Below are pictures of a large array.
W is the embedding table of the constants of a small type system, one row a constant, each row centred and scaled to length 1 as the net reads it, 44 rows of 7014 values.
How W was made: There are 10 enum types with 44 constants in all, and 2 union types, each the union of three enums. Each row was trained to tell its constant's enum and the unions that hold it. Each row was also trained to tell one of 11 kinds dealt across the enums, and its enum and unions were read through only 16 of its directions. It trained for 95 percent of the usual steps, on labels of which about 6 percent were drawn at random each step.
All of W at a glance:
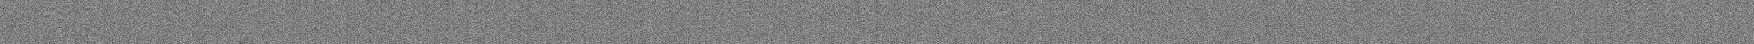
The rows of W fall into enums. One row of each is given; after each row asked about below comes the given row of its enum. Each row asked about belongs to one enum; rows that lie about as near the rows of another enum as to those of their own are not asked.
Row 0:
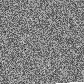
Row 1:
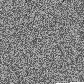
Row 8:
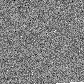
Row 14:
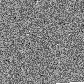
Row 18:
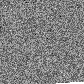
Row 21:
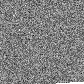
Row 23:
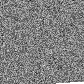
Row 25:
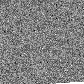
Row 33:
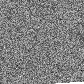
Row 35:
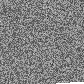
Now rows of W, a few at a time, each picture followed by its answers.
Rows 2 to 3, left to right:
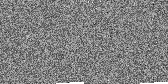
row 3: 0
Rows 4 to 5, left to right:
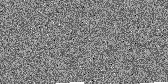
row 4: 0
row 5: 25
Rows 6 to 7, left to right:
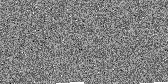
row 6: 14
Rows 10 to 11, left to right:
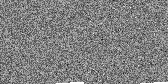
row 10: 1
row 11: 21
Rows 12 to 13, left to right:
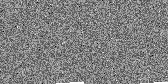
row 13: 14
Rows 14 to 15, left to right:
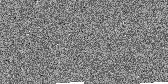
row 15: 33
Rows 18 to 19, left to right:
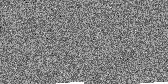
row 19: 14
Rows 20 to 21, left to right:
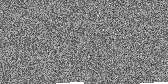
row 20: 8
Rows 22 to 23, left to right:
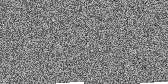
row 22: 14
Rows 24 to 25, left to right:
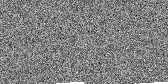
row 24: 8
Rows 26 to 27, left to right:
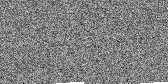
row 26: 25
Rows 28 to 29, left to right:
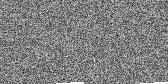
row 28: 8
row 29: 0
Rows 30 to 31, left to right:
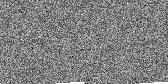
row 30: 8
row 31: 25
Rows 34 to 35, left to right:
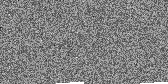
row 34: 25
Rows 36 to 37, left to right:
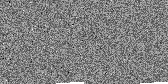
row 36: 25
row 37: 18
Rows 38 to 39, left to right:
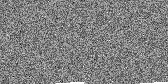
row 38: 1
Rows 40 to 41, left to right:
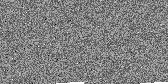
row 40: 14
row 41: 8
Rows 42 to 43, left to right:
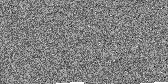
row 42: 0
